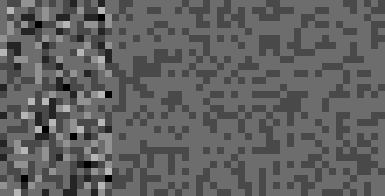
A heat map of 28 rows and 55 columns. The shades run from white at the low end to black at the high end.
Overall the values sit about 60% of the way up the scale. The right part is calmer, past a seam about 30% of the way across. No single row or column stands out from its neighbours. Fine speckle covers the field. No regular stripes run through it. The halves do not mirror each other.
